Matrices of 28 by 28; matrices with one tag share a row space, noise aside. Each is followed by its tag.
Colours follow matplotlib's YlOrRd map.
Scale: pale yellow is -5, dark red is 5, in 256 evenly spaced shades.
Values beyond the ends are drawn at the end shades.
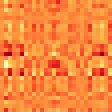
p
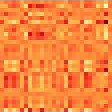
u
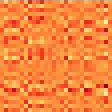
u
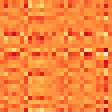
u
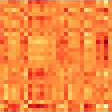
u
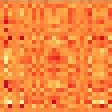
p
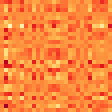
p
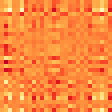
p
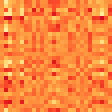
p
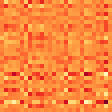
u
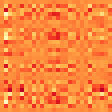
p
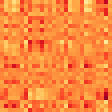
u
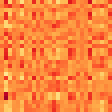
p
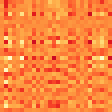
p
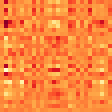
p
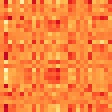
p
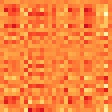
u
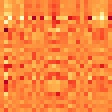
p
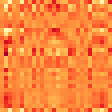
p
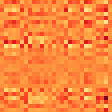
u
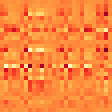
u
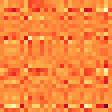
u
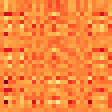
p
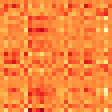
u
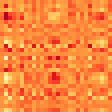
p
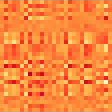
u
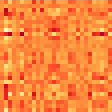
p
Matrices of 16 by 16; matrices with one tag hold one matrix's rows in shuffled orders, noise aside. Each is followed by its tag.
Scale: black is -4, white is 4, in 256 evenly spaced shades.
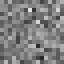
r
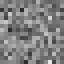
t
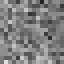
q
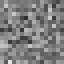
t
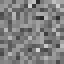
r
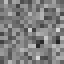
r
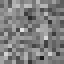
q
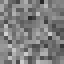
q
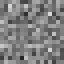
t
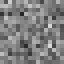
t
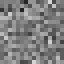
t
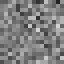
r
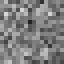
q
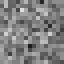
q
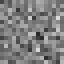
r
